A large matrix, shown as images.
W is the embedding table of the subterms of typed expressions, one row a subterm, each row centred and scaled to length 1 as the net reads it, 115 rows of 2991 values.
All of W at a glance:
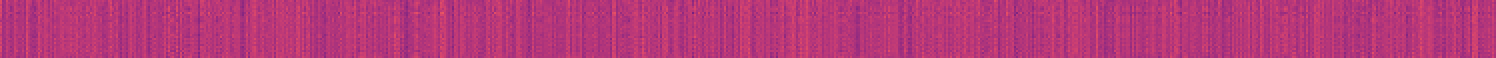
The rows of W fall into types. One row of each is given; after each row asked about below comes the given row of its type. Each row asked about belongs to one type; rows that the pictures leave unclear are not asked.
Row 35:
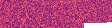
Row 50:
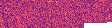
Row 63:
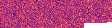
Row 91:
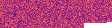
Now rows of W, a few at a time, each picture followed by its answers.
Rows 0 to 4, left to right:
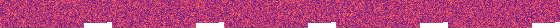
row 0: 35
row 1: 91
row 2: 35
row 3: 35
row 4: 91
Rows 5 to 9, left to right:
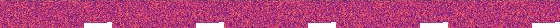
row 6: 50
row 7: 35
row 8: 50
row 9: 35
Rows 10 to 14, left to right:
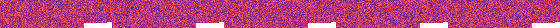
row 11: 50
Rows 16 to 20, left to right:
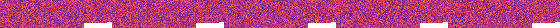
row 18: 63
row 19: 91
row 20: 91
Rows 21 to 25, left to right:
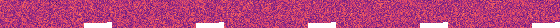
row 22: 63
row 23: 35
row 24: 50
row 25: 50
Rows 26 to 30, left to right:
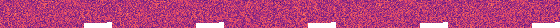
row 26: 50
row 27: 50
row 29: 50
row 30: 50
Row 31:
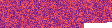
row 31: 63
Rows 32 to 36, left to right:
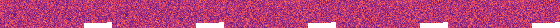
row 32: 91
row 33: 91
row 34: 35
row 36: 35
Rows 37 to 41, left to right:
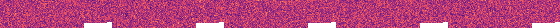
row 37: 50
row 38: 63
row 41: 50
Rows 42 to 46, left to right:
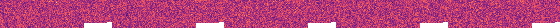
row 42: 50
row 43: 63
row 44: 35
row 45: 63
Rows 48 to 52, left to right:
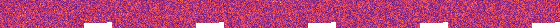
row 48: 50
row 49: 35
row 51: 63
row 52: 35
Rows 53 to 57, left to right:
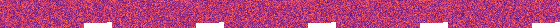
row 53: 63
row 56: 63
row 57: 91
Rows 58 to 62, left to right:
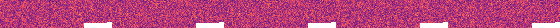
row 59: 50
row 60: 50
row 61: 91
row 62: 35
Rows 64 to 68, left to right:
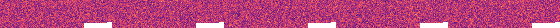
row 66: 91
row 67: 35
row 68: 35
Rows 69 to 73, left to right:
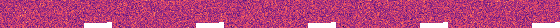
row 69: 50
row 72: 63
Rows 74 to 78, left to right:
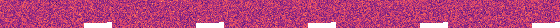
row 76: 91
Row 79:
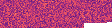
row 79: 50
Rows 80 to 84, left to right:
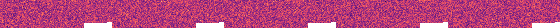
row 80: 91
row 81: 35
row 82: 35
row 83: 63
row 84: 91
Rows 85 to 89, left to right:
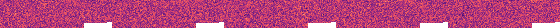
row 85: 50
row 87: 35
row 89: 63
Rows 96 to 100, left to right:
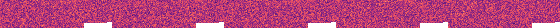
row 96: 35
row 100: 35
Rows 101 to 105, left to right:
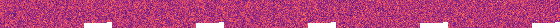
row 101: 91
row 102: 63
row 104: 50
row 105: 35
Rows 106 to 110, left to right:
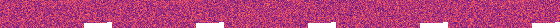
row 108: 50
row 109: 50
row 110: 35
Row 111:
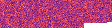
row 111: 91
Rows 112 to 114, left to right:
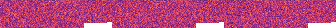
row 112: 35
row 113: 50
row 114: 50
